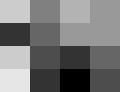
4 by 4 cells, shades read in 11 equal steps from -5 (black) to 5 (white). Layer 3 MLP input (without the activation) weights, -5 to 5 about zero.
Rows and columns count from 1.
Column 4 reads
1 1 -1 -2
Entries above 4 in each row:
0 0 0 0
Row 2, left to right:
-3 -1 1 1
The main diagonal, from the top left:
3 -1 -3 -2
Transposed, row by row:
3 -3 3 4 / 0 -1 -2 -3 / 2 1 -3 -5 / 1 1 -1 -2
